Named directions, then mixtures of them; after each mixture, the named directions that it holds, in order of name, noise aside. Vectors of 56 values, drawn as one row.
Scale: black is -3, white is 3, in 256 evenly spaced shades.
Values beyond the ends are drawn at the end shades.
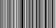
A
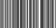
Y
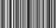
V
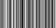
A, V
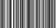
A, V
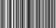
A, V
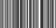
Y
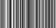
A, V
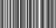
V, Y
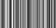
V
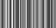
V, Y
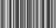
V, Y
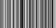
A, Y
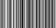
A, V
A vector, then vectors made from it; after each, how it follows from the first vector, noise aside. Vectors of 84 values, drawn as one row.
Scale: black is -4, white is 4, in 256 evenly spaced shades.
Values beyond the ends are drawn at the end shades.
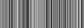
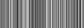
negated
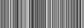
negated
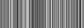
negated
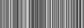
negated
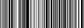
scaled up
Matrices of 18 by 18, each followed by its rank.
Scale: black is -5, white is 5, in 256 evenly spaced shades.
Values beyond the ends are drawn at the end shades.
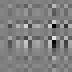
one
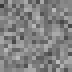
full rank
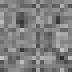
three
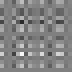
one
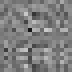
three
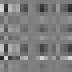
one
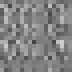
three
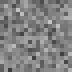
full rank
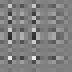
one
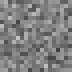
full rank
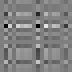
one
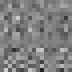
three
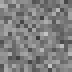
full rank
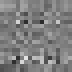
three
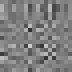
three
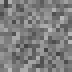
full rank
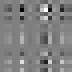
one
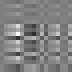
one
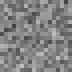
full rank
